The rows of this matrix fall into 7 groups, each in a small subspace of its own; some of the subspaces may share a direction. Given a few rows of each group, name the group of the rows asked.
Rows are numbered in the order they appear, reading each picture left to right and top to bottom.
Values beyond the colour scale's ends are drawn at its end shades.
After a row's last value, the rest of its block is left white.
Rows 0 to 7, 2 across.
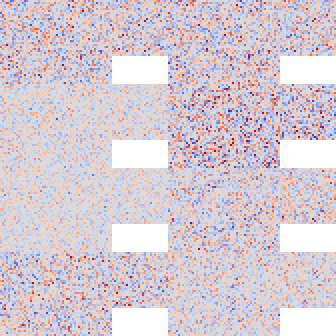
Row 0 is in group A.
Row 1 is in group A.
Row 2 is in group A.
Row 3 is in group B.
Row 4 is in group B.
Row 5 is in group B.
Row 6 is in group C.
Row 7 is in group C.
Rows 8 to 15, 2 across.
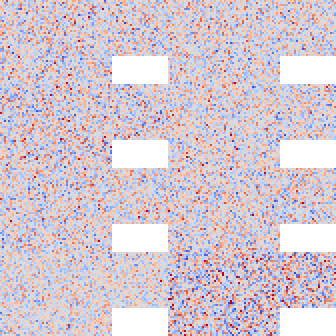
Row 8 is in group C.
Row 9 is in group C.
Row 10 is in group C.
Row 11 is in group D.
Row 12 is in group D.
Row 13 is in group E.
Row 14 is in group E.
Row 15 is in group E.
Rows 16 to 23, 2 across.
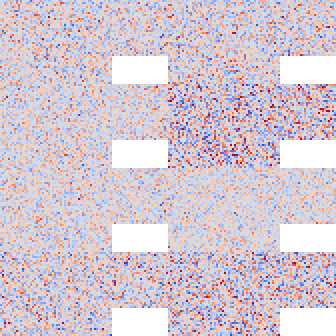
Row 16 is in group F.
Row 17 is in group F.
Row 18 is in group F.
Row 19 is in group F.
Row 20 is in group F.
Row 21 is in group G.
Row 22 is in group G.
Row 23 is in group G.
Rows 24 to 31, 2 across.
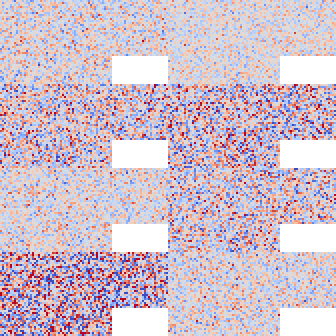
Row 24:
F
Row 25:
G
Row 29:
G
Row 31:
C
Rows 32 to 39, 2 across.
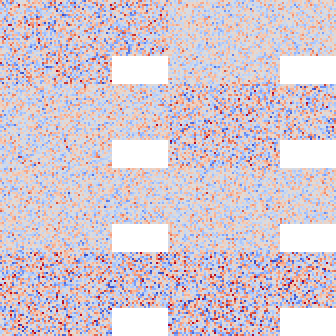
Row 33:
B
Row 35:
F
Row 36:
E
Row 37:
D
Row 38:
D
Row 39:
A
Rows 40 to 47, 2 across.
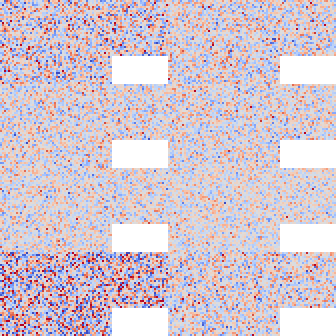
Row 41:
A
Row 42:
B
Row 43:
C
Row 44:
G
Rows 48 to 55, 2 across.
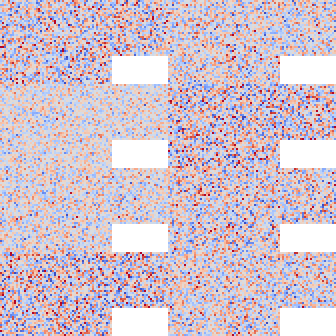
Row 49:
C
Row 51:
F
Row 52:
A
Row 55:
G
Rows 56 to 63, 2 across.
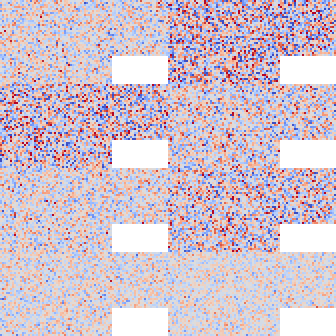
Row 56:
D
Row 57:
E
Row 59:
A
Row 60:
F
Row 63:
G
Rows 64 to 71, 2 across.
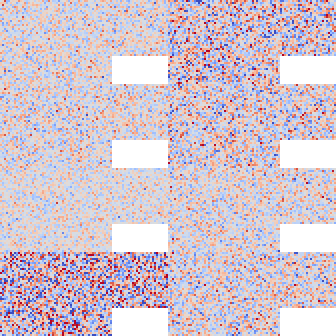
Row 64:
G
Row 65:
F
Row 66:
C
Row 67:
C
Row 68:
A
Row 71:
G
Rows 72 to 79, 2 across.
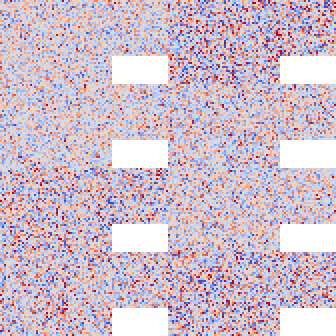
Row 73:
D
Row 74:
D
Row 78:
C
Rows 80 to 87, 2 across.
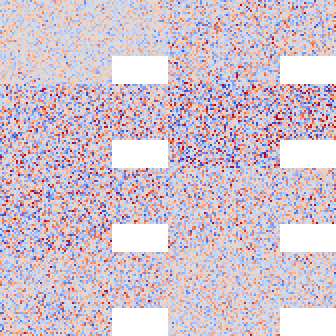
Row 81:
E
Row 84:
E
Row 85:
C
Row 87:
G
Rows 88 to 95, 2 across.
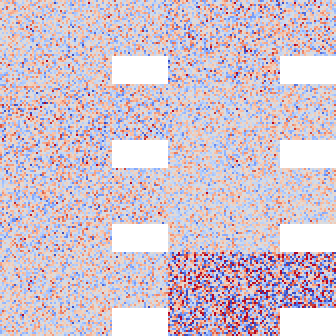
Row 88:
C
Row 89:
E
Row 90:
B
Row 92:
A
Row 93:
D
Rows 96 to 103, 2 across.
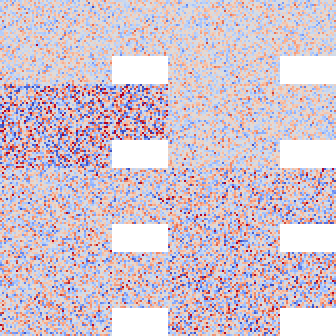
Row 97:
B
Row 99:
F
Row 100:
G
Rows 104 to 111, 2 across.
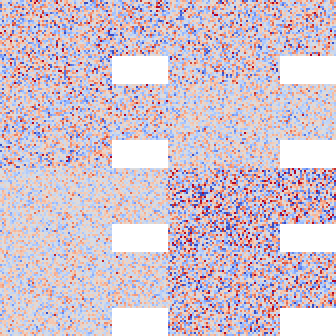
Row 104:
D
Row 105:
F
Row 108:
C
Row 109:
B
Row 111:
B
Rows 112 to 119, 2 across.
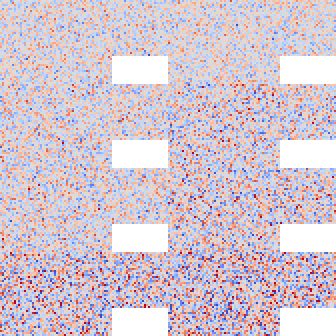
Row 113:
E
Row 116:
D
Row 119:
A
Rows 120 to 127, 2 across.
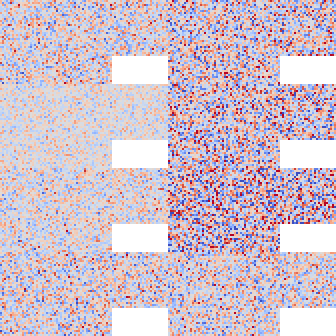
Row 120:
B
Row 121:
G
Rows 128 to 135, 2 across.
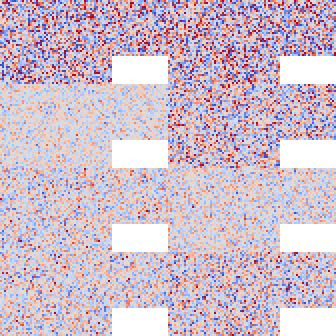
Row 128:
D
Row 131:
D
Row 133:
E
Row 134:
B
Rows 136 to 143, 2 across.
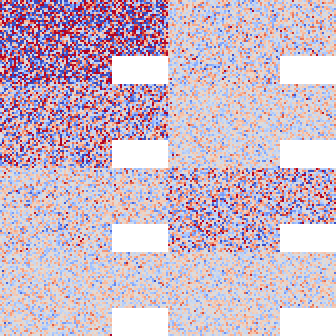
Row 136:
D
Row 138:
B
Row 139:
G
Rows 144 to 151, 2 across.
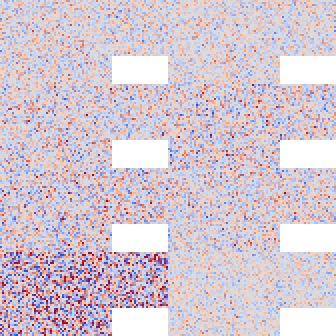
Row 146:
B
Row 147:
D
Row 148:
A
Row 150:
F
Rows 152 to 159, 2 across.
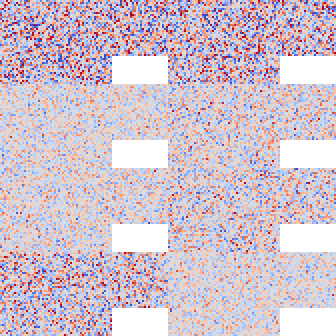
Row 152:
B
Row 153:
F
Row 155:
B
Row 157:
G
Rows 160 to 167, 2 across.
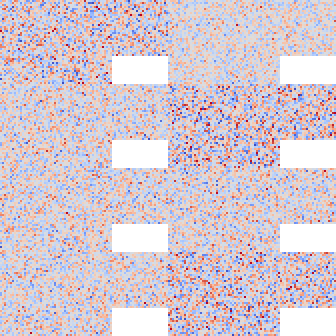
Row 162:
B
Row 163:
B
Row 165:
F
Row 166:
B
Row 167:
A
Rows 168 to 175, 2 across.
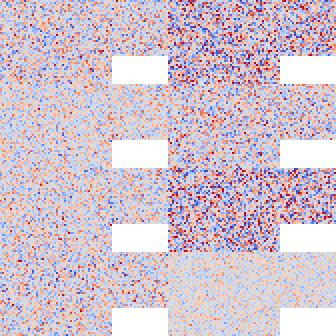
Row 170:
D
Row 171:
A
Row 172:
D
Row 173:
A
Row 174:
C
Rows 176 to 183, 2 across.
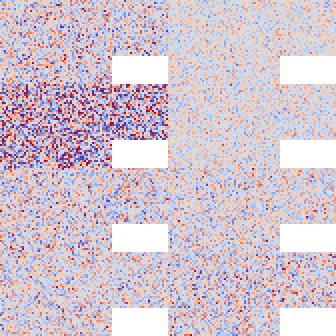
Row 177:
D
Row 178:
G
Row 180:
E
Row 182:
A
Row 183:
C
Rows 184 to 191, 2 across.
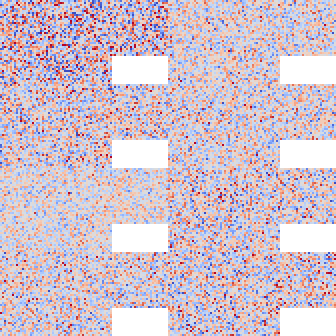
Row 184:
F
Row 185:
E
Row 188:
C
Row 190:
G
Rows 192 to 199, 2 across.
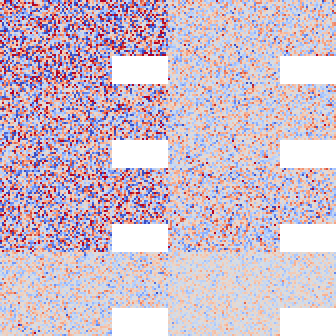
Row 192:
G
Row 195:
D
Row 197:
A
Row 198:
D
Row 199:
G
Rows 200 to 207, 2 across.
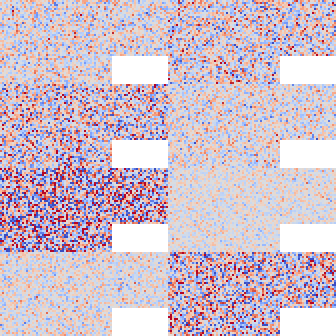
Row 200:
F
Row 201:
G
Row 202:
G
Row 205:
G
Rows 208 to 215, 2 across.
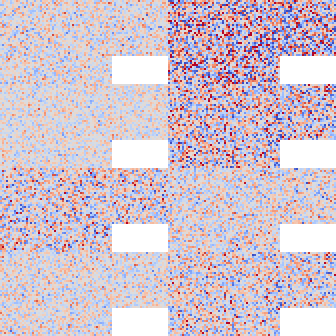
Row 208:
F
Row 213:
G
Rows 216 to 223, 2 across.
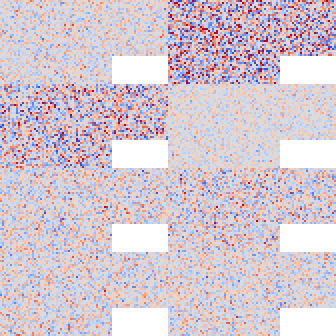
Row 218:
G
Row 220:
A
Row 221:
F
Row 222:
E
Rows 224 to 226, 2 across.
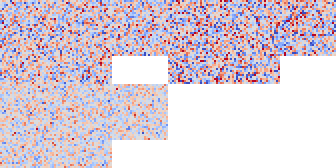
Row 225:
E
